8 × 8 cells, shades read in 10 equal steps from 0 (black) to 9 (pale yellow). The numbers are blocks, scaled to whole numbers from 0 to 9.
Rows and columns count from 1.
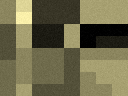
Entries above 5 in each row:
4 4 2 2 0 3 2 2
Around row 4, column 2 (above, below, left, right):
6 5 3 1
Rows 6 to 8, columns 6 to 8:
6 6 6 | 5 6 6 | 5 5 6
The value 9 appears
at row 2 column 2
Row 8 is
4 6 3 3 3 5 5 6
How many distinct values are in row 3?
4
